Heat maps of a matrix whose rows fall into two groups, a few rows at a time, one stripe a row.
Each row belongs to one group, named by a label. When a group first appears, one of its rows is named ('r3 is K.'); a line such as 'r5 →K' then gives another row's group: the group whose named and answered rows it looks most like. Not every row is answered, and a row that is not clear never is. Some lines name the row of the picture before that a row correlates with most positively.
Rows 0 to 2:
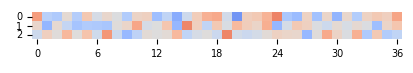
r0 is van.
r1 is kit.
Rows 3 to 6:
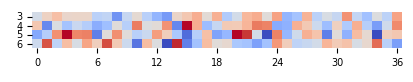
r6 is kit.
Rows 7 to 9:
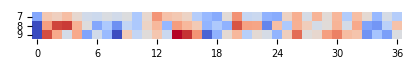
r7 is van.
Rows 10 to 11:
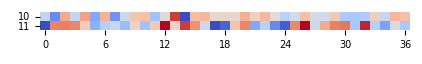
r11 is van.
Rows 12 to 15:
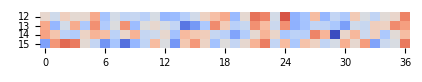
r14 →kit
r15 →van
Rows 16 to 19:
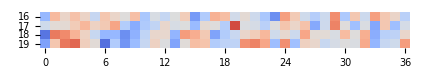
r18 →van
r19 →van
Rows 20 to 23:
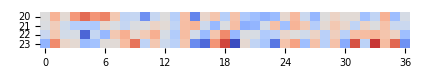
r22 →kit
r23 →kit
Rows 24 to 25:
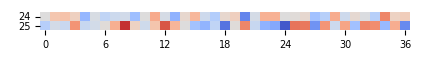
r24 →van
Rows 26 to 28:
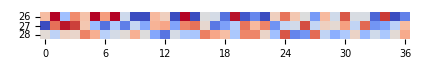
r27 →van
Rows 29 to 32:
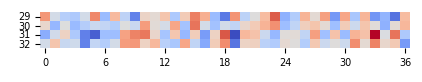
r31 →kit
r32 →kit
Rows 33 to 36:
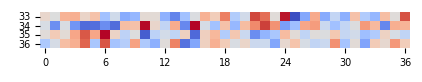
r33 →van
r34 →kit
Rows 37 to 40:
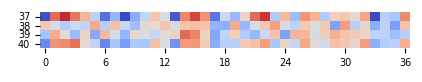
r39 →van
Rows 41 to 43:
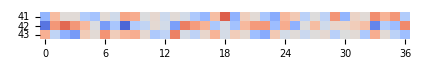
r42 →van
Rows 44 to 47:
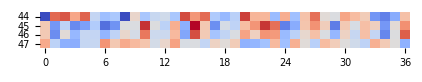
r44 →van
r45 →kit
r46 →kit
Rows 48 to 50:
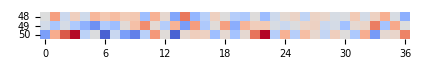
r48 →kit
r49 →kit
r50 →van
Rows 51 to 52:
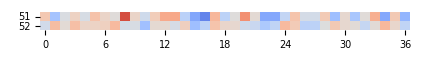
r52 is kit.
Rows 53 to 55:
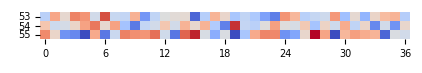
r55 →kit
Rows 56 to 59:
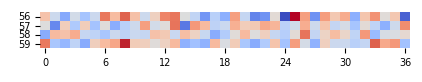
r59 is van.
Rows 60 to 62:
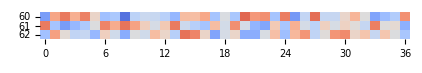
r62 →van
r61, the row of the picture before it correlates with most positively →59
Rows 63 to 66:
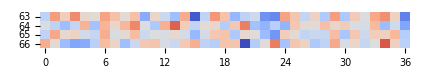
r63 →kit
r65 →kit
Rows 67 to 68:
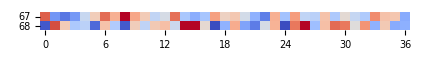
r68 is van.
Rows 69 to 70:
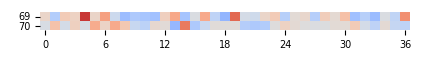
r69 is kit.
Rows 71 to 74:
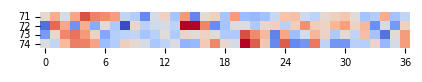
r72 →van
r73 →van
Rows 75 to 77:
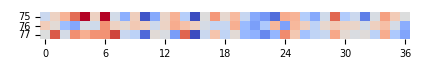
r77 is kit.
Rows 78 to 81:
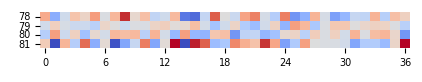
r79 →van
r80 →kit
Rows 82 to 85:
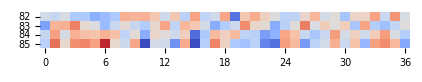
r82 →kit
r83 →van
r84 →kit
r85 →kit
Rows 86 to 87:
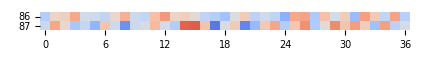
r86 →van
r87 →van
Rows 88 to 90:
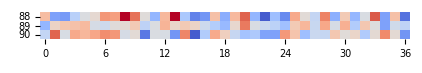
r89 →van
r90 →kit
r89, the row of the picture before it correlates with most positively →86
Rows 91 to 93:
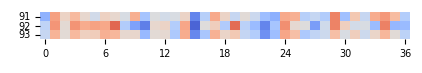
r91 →kit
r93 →kit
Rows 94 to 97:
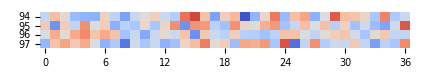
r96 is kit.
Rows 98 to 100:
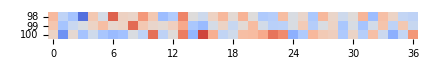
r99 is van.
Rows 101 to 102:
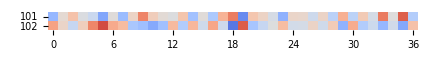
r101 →kit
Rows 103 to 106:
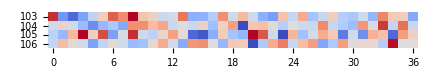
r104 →kit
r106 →van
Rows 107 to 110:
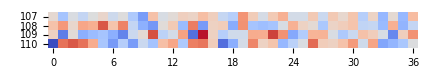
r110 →van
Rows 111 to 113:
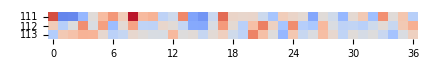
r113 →van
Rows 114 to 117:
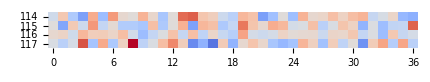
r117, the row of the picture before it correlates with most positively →112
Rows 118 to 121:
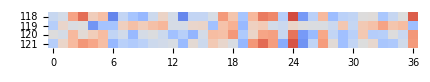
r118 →van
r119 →kit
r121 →van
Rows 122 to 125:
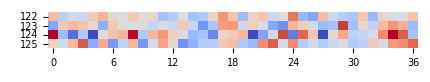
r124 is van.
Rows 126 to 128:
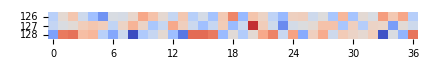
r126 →kit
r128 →van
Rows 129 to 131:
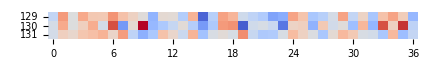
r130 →kit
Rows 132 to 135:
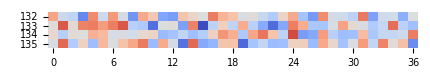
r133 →kit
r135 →kit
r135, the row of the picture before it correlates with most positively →129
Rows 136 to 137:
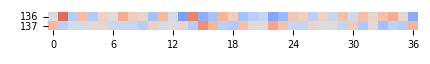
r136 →kit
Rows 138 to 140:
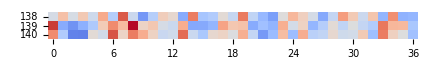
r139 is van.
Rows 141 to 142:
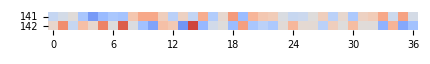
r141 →kit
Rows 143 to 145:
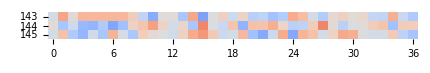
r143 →kit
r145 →van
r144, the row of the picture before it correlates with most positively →141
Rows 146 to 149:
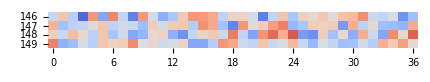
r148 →van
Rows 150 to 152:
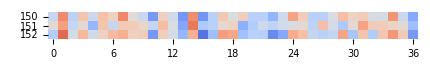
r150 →kit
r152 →kit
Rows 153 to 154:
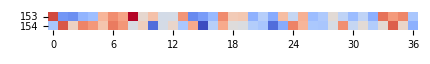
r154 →kit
